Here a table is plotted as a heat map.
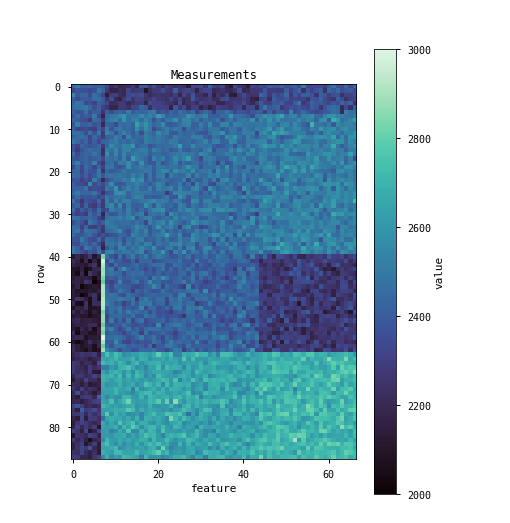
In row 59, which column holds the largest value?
7
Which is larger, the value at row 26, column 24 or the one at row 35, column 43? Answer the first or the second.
the second
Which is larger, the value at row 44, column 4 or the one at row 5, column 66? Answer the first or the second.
the second
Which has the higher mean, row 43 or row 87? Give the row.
87
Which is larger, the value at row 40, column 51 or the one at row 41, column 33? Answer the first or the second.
the second
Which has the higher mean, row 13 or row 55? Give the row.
13
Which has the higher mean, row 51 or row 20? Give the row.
20
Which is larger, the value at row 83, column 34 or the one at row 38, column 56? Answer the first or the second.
the first
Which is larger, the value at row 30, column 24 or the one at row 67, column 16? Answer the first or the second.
the second
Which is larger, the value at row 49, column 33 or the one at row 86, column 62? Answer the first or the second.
the second
